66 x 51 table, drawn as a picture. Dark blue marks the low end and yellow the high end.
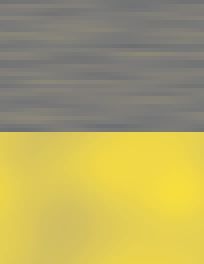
The table splits into 2 rows of 1 panel. Panel 1,1: middling, streaked across, faint in contrast. Panel 2,1: very high, smooth, faint in contrast.
